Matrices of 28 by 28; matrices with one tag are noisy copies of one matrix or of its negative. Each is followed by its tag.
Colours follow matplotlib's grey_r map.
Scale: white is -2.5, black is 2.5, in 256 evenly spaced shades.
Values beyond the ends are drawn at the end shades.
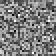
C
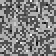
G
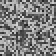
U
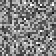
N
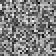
G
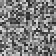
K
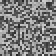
C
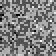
N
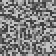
C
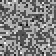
U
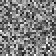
N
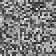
C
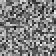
K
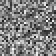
N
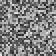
N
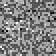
C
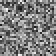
U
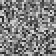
G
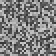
G
